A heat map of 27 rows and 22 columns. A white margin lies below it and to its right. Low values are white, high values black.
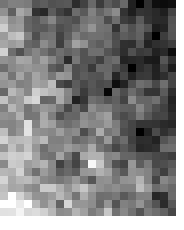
Ninth with the lowest average: bottom left. Mirror symmetry: none. Ninth with the highest average: top right. Stripes: none. Slope: up to the top right.
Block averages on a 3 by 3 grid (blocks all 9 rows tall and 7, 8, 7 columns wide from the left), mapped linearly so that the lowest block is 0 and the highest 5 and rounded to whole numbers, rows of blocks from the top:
235 / 134 / 023
